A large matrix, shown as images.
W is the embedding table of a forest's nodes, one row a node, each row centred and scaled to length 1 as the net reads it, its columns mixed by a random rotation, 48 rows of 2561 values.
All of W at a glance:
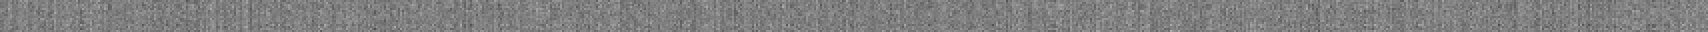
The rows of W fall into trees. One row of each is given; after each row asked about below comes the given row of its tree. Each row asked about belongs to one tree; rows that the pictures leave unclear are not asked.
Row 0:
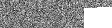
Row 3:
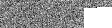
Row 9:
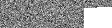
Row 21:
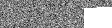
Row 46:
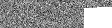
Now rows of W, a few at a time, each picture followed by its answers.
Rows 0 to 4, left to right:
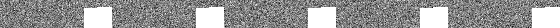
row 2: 9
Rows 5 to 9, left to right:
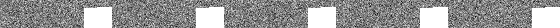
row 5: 0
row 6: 9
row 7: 21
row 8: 21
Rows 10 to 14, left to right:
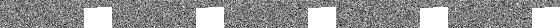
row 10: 9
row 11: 21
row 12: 21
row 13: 3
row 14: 21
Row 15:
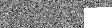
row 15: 0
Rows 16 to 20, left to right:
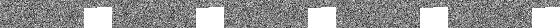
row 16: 3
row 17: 0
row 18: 3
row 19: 0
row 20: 3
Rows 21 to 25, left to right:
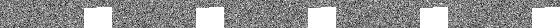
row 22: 0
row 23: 3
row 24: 0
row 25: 21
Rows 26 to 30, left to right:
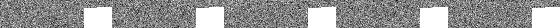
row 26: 9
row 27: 3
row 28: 21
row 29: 46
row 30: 46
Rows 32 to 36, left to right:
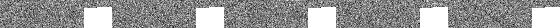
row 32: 3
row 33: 9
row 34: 3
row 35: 0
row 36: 9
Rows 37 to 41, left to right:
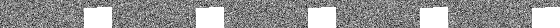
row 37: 9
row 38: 9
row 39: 0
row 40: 9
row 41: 0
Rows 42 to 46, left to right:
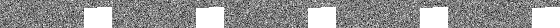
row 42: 3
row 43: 3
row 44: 0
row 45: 9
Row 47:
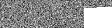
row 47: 9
